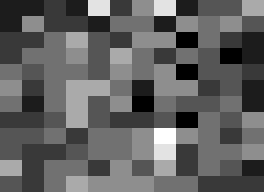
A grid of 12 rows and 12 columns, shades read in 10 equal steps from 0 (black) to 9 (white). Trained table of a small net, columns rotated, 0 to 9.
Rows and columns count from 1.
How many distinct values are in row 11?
6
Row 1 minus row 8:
-1 -1 -1 -5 5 0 3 5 1 -1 0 1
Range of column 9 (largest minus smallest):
5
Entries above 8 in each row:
0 0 0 0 0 0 0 0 1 0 0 0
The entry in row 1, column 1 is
1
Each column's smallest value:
1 1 2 1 1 2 0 1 0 2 0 1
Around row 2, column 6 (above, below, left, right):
2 2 1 4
